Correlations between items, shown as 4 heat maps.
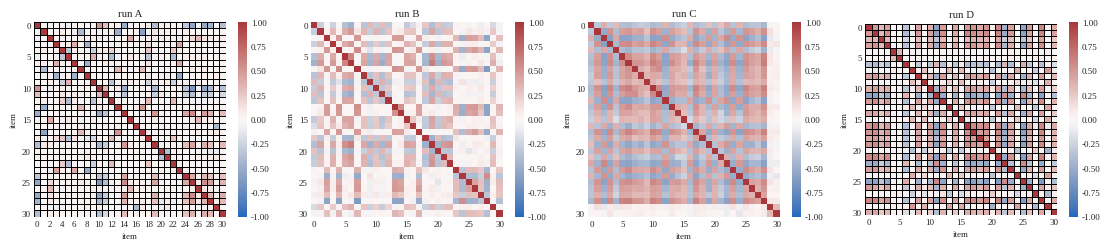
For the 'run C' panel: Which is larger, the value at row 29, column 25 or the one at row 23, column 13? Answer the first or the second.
the second
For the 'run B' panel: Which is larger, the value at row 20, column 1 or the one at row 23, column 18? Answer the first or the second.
the second
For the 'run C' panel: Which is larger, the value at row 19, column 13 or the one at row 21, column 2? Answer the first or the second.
the second
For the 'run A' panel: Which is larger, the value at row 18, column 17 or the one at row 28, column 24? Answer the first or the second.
the second
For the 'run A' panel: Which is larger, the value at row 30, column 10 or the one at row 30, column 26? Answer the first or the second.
the second
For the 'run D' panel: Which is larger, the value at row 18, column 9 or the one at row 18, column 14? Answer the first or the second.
the second
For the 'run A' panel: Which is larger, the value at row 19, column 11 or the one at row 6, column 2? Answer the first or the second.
the second
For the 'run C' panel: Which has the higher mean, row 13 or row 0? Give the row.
13
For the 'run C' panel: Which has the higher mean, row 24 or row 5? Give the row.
5
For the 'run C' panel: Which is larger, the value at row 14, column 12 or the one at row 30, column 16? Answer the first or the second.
the second
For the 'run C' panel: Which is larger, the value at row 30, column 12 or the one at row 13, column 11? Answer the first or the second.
the second
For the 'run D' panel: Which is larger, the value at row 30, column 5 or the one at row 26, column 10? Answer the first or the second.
the second
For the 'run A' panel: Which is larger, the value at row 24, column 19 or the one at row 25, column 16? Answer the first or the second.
the first
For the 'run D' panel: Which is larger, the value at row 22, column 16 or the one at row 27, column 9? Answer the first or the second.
the second
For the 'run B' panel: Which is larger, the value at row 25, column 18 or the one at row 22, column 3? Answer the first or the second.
the second
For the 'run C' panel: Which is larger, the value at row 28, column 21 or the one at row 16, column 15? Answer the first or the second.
the second
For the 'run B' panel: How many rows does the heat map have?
31
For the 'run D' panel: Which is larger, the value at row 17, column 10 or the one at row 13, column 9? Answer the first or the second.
the first
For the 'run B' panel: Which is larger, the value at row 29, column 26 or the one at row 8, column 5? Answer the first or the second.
the second
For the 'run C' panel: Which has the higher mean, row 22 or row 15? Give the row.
15
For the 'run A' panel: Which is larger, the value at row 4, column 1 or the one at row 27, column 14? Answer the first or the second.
the second
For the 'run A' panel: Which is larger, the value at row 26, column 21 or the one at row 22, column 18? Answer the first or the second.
the second
